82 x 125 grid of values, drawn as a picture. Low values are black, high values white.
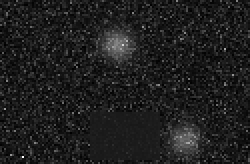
Most values sit low, with a long tail of high ones. No row or column stands out. The bottom middle is the smoothest part. No overall slope runs across the table. An odd patch, calmer than its surroundings, sits in the bottom middle. Overall the values sit about 10% of the way up the scale. There are two bumps.
